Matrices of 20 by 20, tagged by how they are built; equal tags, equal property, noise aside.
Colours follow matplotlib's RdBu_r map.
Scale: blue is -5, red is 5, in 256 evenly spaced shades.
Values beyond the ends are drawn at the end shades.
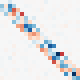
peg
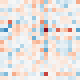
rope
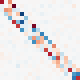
peg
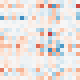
rope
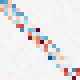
peg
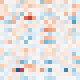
rope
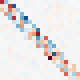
peg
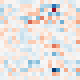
rope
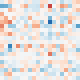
rope
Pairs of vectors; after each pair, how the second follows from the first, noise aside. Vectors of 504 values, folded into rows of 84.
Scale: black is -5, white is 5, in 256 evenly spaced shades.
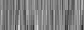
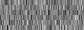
shuffled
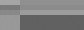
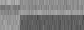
copied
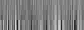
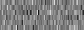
shuffled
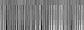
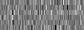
shuffled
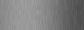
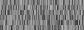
shuffled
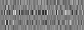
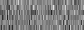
shuffled
